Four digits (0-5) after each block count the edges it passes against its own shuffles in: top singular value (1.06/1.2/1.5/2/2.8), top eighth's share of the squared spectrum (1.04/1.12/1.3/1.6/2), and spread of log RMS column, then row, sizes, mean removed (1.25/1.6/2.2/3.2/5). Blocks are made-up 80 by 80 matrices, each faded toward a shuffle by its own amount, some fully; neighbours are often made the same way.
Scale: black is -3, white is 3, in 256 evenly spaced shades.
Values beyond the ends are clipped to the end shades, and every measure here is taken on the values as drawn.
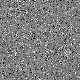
2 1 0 0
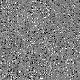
3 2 1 1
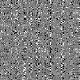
4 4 3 2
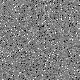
2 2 1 0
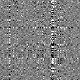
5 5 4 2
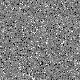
2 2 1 0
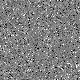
0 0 0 0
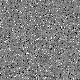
2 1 0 0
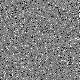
3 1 0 0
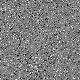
0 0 0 0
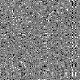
4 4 3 2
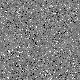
1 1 0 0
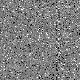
3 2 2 0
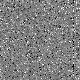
3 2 1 0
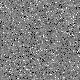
0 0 0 0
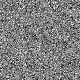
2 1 0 0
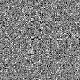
3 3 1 2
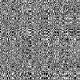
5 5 3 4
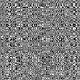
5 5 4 4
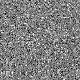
3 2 0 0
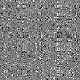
4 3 2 2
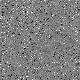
2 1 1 0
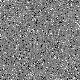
2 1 0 0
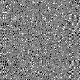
4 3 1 1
